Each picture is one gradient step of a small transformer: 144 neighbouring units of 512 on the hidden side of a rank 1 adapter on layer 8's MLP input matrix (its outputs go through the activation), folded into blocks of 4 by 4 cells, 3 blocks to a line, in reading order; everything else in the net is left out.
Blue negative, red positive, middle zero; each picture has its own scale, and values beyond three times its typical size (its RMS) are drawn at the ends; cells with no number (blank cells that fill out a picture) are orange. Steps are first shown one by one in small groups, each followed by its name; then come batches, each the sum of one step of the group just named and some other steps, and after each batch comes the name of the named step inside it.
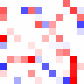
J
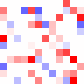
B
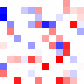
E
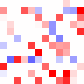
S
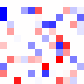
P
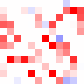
J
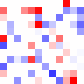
B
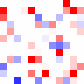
J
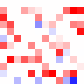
S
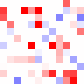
S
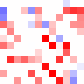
E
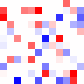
B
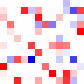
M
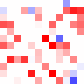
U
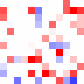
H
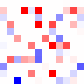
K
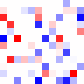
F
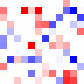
M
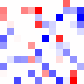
F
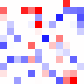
M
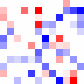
F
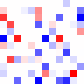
F
